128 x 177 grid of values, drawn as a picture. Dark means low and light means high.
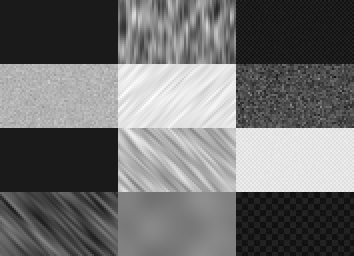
The table splits into 4 rows of 3 panels. Panel 1,1: very low, flat. Panel 1,2: middling, streaked downward, strong in contrast. Panel 1,3: very low, checkered, faint in contrast. Panel 2,1: high, fine-grained, faint in contrast. Panel 2,2: very high, slanting up to the right, faint in contrast. Panel 2,3: low, fine-grained. Panel 3,1: very low, flat. Panel 3,2: high, slanting down to the right. Panel 3,3: very high, checkered, faint in contrast. Panel 4,1: low, slanting down to the right. Panel 4,2: middling, smooth, faint in contrast. Panel 4,3: very low, checkered, faint in contrast.
